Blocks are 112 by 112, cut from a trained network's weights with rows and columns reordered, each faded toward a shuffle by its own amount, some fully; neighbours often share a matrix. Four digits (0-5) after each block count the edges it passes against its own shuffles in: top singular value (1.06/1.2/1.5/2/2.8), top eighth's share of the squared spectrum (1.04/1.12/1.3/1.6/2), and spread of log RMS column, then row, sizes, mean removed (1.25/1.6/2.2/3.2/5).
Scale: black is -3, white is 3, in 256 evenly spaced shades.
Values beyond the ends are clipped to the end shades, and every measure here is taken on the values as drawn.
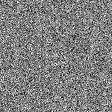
1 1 0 0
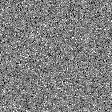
0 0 0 0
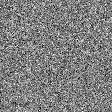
0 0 0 0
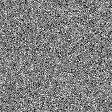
1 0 0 0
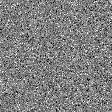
2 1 0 0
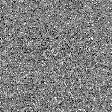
2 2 1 1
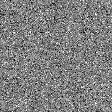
2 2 0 1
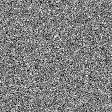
2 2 0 0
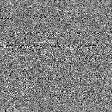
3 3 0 3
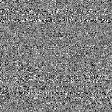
3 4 1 4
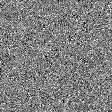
0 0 0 0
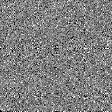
4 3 3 2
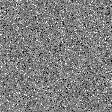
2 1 0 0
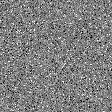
1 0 0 0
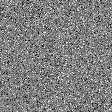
0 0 0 0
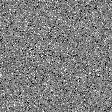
0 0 0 0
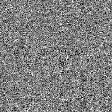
3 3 2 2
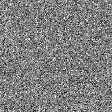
2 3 1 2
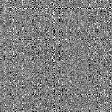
4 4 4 2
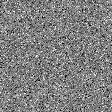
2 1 0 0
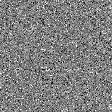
2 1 1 0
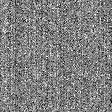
3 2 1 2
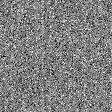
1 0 0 0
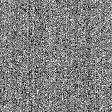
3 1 0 1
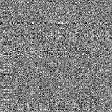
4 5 2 3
